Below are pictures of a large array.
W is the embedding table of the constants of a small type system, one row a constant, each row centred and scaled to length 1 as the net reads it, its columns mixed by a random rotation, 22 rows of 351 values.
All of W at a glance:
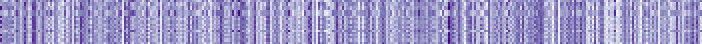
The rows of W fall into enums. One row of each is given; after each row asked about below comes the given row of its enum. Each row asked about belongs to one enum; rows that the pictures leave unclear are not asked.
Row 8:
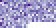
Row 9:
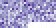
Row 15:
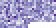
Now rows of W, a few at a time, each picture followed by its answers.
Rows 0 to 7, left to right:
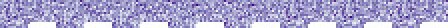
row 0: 15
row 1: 9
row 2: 9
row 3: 8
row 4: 8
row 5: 15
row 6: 15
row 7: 15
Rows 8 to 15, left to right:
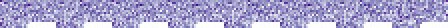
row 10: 8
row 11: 8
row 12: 9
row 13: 8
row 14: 9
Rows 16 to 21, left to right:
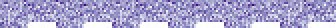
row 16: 9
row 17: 8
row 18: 9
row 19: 8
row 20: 8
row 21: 9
